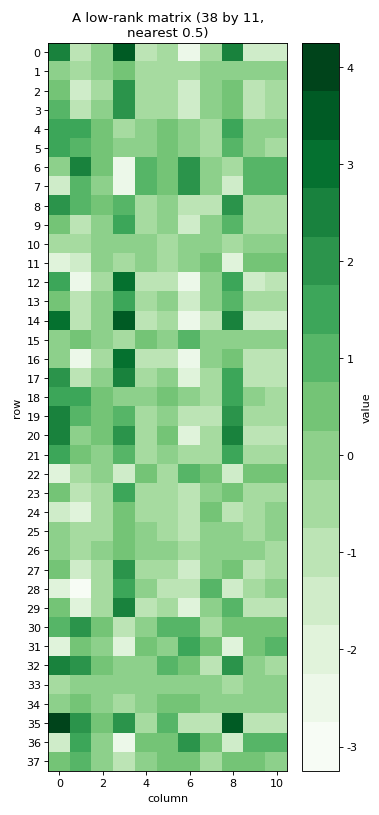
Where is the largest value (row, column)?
35 0
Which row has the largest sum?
35
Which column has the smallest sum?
6
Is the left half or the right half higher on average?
left
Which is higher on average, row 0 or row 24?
row 0
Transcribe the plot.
Title: A low-rank matrix (38 by 11, nearest 0.5)
x-axis: column, ticks 0 2 4 6 8 10
y-axis: row, ticks 0 1 2 3 4 5 6 7 8 9 10 11 12 13 14 15 16 17 18 19 20 21 22 23 24 25 26 27 28 29 30 31 32 33 34 35 36 37 (0 at the top)
Colour bar: value, ticks -3 -2 -1 0 1 2 3 4
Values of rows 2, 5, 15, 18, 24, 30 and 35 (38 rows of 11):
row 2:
0.5 -1.5 -0.5 2 -0.5 -0.5 -1.5 0 0.5 -1 -0.5
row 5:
1.5 1 0.5 0 0 0.5 0 -0.5 1 0 -0.5
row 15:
0 0.5 0 -0.5 0.5 0 1 0 0 0 0
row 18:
1.5 1.5 0.5 0 0 0.5 0 -0.5 1.5 0 -0.5
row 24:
-1.5 -2 -0.5 0.5 -0.5 -0.5 -1 0.5 -1 -0.5 0
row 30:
1 2 0.5 -1 0 1 1 -0.5 0.5 0.5 0.5
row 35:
4 2 0.5 2 -0.5 1 -1 -1 3.5 -1 -1
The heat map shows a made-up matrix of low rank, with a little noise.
